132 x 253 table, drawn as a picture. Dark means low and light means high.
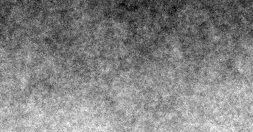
There are no regular stripes. On average the colour sits 50% of the way up the scale. The texture is blotchy. Values rise toward the bottom.
